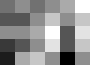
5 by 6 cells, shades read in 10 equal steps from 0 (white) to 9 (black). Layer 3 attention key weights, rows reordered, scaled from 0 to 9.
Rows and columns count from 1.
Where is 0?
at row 1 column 6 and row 3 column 4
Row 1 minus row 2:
-1 -2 1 2 -1 -2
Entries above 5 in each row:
0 2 1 3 2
